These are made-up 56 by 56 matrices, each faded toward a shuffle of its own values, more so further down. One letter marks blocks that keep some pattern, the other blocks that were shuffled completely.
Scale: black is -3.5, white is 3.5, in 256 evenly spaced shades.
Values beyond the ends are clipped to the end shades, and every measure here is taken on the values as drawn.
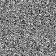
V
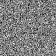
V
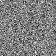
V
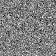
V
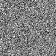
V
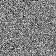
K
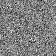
K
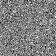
K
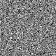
V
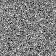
K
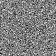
K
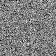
K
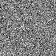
K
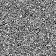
V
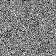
V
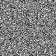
K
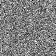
K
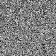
K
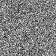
V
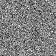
V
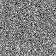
V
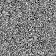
V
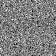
K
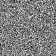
K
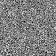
V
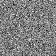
K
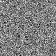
V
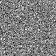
V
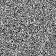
K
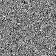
K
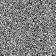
V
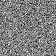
K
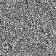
V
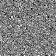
V
